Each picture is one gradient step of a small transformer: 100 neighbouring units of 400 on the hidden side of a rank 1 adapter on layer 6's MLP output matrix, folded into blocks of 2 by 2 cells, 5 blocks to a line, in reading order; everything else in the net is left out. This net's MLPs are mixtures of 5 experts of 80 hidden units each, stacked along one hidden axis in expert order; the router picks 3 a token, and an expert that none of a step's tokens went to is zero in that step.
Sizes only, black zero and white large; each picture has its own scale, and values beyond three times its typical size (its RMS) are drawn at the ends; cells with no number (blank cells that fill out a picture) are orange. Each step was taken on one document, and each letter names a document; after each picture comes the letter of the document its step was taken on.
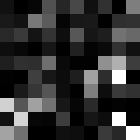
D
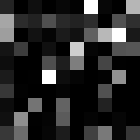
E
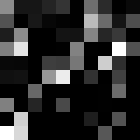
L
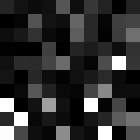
D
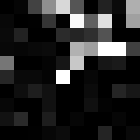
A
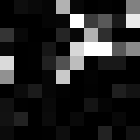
A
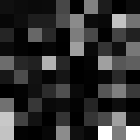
D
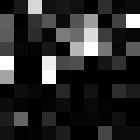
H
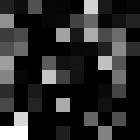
L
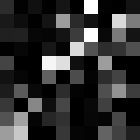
E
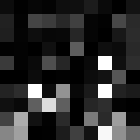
D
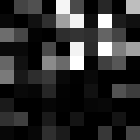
A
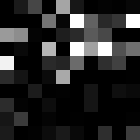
A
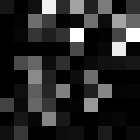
D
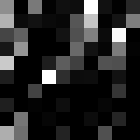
L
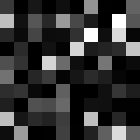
E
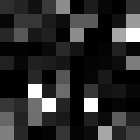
D
